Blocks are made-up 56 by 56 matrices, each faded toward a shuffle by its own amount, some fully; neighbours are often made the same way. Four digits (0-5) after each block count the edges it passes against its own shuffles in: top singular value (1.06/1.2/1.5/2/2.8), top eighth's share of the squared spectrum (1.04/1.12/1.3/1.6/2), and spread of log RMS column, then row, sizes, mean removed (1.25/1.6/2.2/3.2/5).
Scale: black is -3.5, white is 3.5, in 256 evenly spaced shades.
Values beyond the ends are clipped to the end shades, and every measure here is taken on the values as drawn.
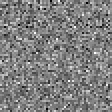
3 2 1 1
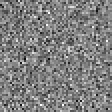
3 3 1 1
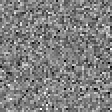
2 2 0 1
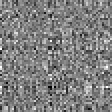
4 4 2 2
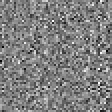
3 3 2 2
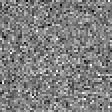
2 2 0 1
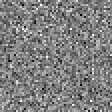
0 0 0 0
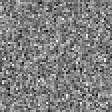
0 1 0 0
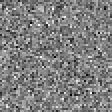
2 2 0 1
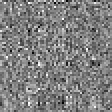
4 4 2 2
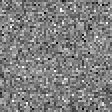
1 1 0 0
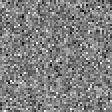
0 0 0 0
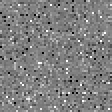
0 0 0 0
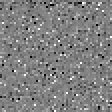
1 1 0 0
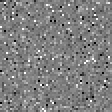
0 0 1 0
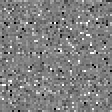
1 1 0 1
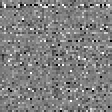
2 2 0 3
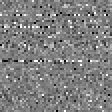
2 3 0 3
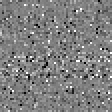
1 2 0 2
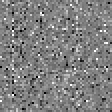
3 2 1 0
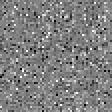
3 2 1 0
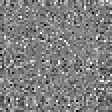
4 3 1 1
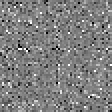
4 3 1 2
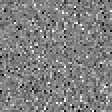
3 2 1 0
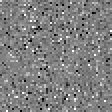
2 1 0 0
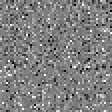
3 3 1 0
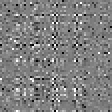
5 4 3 3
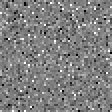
1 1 0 0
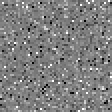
1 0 0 0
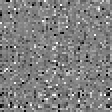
4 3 1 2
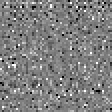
4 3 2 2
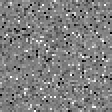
1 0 0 0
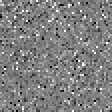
2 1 0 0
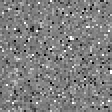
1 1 0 0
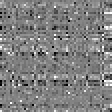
5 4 3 3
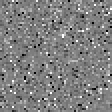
0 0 0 0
